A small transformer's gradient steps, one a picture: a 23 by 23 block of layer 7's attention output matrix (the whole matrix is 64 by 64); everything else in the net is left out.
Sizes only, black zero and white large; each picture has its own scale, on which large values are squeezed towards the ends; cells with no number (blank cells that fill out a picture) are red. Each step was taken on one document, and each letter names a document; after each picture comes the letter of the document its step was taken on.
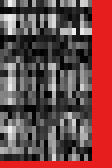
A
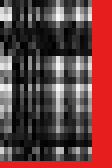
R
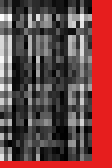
R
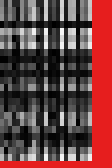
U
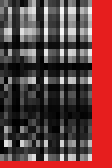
U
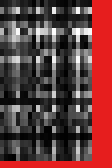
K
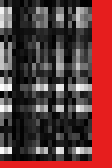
R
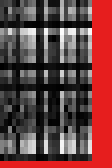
U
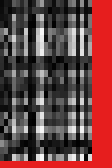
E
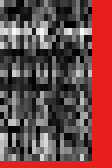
E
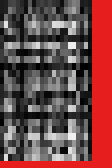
A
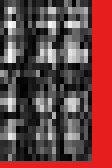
A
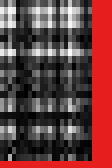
A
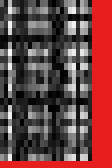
A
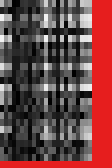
R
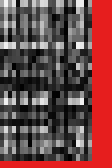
E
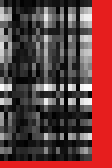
R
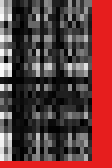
R
